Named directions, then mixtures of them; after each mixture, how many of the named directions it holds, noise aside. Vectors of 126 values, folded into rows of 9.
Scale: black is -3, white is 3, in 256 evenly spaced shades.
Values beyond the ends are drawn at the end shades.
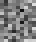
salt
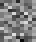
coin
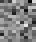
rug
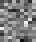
two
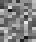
three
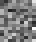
three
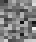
two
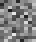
two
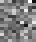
one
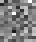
three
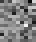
one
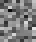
three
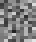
two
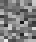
two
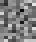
one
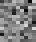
one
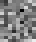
one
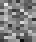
two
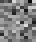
one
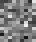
three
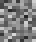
three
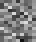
one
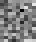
one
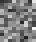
three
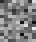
two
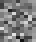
one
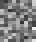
three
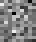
three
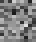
one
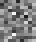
two
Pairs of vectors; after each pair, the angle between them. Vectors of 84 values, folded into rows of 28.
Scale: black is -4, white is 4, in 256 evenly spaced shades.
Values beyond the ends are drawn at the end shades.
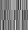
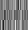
nearly parallel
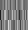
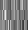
partly aligned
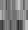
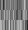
partly opposed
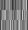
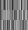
partly aligned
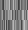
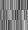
nearly parallel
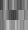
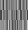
orthogonal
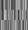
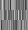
nearly opposite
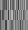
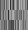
partly aligned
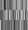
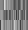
nearly opposite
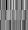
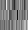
partly opposed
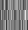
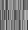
nearly parallel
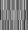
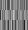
partly aligned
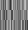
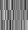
nearly opposite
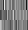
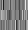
orthogonal
